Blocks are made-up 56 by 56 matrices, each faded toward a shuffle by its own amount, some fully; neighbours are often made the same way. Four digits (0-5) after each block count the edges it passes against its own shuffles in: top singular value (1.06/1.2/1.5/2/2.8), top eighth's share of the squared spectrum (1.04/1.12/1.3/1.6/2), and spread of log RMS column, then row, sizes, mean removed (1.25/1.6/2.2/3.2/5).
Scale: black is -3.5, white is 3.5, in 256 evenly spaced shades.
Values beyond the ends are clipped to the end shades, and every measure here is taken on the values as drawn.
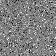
0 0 0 0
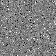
1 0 0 0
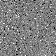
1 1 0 0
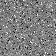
0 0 0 0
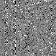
2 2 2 0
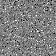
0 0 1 0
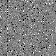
2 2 1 0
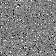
0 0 0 0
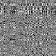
4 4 3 3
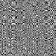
4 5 3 3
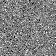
0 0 0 0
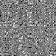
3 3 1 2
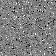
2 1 0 0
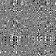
4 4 3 2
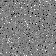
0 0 0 0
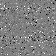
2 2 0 1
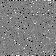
2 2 0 1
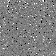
0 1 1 0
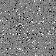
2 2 1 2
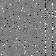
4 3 2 0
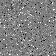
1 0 0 0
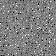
2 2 1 0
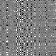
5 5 4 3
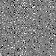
3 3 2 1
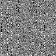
2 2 3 0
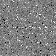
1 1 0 1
